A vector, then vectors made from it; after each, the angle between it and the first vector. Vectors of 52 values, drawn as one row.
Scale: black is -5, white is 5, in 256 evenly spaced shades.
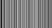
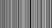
orthogonal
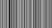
orthogonal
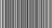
nearly opposite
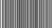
nearly opposite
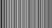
nearly parallel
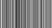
partly opposed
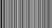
nearly parallel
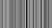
orthogonal
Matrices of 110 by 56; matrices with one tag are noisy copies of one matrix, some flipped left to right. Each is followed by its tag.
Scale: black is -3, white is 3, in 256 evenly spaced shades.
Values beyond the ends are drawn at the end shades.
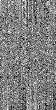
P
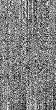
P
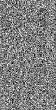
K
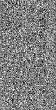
K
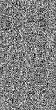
K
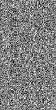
K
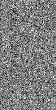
K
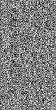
K
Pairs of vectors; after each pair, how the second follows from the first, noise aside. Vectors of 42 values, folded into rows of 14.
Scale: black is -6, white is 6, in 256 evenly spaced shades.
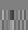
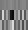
scaled up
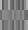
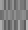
reversed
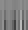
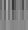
reversed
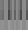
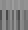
reversed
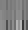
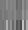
negated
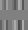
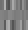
reversed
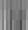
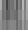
reversed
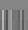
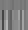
negated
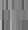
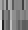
scaled up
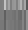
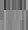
negated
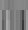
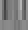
reversed
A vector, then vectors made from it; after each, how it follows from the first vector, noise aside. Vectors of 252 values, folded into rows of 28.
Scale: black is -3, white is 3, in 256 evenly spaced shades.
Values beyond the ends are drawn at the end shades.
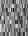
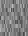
shrunk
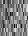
reversed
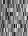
reversed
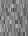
shrunk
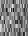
copied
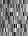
reversed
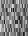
copied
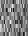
copied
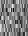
copied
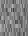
shrunk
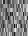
reversed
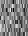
copied
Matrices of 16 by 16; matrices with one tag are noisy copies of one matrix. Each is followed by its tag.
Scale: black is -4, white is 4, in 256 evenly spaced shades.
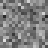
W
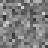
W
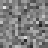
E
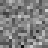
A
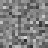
E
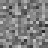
E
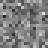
W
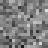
A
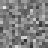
E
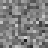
E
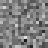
E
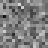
W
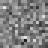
E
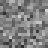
A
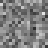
W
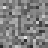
E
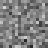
E
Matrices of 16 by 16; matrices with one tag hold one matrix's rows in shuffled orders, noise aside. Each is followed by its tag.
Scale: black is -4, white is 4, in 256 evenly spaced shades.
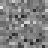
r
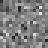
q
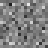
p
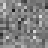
q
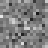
r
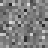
p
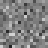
p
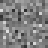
q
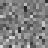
p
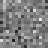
q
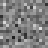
q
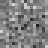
r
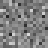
p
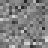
r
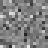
p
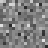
p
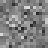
r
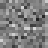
r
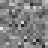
r
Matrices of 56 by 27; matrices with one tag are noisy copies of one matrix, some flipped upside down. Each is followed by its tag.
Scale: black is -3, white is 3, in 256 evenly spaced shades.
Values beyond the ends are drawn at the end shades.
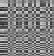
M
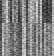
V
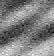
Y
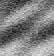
Y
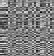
M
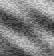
Y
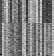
V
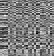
M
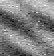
Y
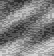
Y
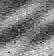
Y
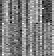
V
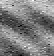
Y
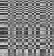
M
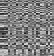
M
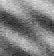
Y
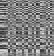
M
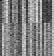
V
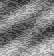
Y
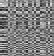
M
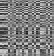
M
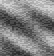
Y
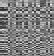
M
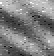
Y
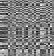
M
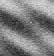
Y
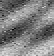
Y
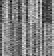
V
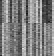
V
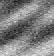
Y
